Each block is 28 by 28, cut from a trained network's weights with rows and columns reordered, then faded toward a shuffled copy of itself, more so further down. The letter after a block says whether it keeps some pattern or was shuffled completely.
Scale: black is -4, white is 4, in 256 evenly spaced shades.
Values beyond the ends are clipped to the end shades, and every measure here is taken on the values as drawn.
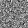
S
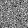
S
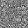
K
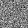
S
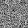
K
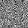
K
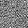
K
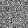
K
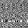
K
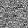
K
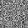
K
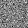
S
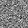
K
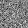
S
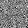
S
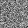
S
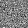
S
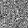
K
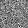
S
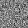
K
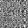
K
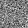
S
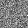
S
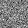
S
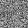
S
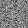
K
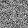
S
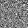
K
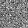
S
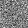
S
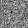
S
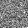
S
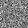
S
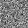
S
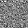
K
